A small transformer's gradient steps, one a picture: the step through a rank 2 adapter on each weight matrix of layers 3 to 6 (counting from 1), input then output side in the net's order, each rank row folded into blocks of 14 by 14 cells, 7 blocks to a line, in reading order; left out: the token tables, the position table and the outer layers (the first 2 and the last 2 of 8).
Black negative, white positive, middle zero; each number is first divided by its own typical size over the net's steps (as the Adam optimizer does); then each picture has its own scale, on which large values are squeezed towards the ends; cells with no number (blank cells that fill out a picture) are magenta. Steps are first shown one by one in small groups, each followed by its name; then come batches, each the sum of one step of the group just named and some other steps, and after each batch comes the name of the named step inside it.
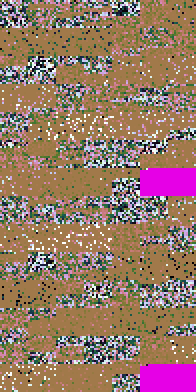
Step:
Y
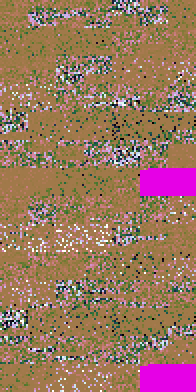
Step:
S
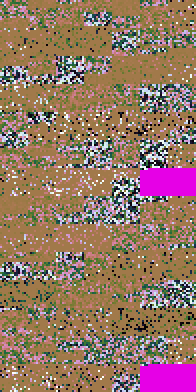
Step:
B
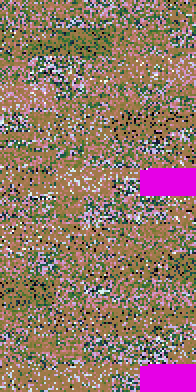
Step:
Y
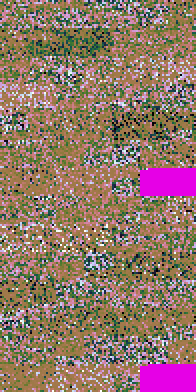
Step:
S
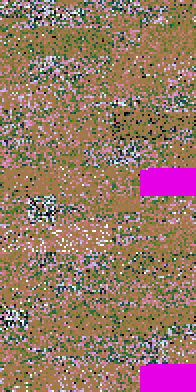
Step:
S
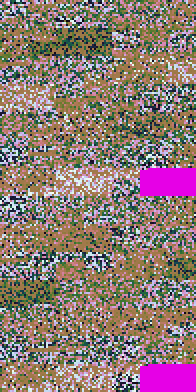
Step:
B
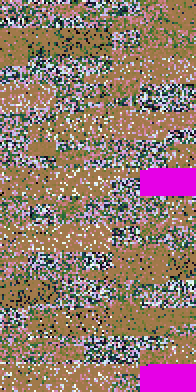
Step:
Y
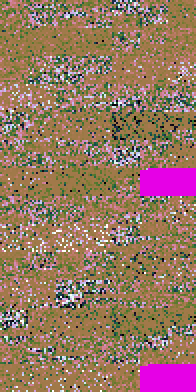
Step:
S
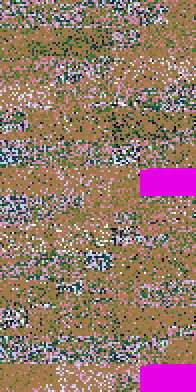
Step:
S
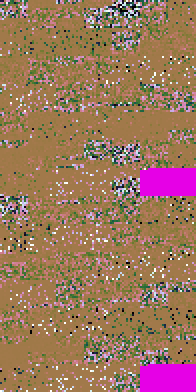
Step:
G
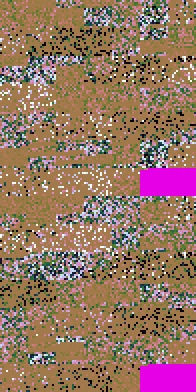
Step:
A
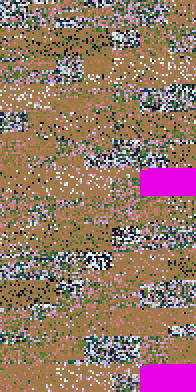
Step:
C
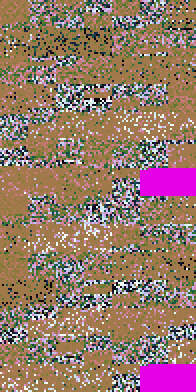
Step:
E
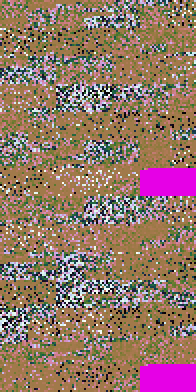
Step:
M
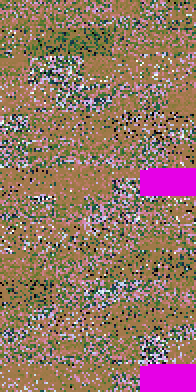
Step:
E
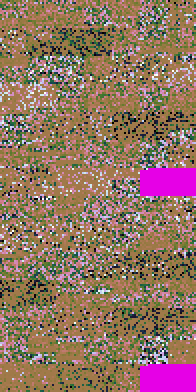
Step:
A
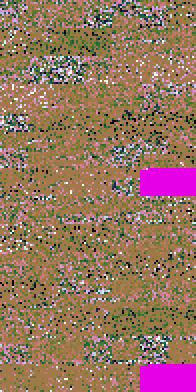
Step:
G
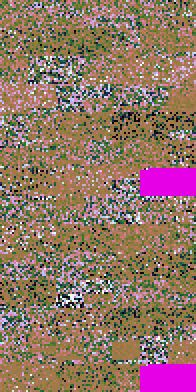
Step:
M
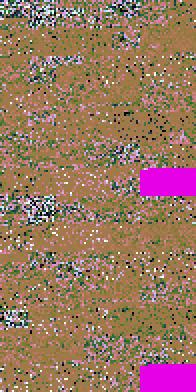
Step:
G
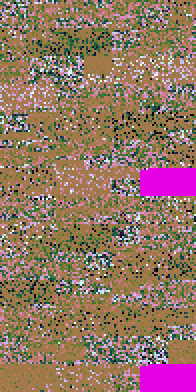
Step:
C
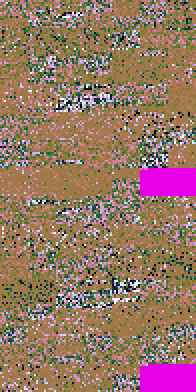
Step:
E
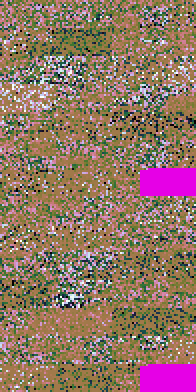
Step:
A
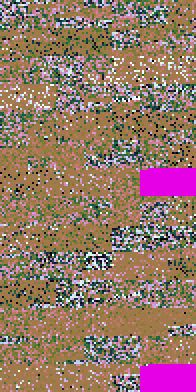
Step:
C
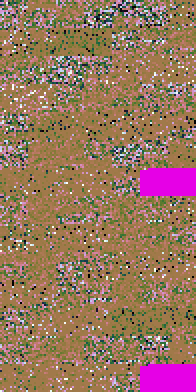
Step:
G
